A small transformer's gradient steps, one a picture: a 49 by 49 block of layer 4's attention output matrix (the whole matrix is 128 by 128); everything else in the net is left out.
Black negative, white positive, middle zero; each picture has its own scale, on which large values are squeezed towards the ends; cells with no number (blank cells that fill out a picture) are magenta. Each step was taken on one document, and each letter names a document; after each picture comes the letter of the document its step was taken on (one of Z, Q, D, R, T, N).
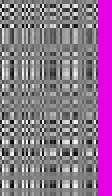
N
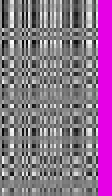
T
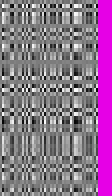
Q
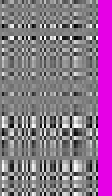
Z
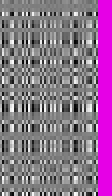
Q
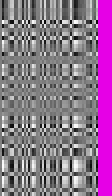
Z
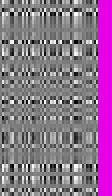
Q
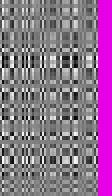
N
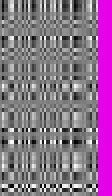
Z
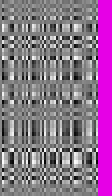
T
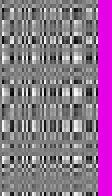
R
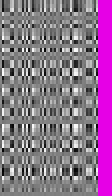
R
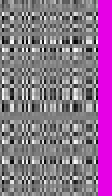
R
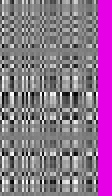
N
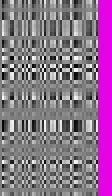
T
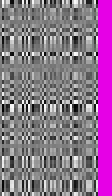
R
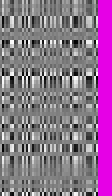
R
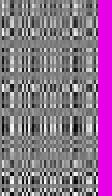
Q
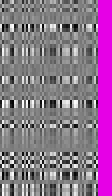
N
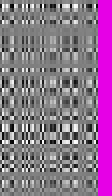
N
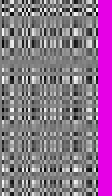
Q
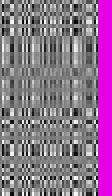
R
